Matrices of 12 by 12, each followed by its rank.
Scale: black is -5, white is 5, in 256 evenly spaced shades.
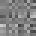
two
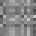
two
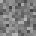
full rank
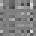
two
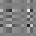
one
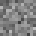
full rank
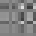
one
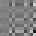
one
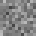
full rank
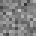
full rank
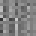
two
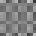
one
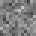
full rank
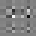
one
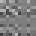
two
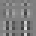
one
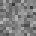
full rank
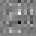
two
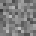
full rank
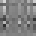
two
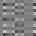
one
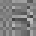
two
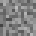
full rank
